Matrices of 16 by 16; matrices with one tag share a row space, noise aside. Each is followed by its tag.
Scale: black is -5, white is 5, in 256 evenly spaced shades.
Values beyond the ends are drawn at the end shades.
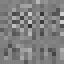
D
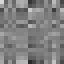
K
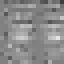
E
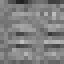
E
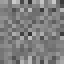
D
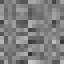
K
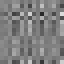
D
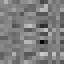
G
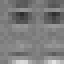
E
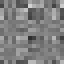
K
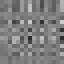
D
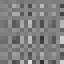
D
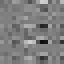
G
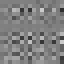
D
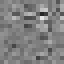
G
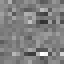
G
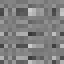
K
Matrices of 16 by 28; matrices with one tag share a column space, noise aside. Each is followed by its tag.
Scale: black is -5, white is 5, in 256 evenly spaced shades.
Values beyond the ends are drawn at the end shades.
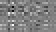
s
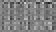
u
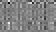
u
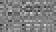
s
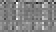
u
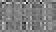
u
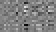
s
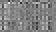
u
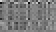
u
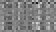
u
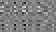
s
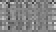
u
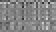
u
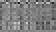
u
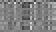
u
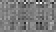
u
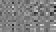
s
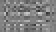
s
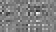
s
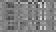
u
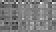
u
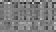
u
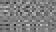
s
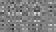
s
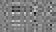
s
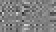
s
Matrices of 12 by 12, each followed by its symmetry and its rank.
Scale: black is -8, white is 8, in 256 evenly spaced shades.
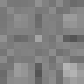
symmetric, rank two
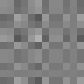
symmetric, rank one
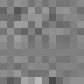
neither, rank two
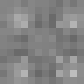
symmetric, rank two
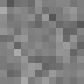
antisymmetric, full rank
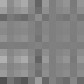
neither, rank one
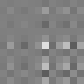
symmetric, rank one
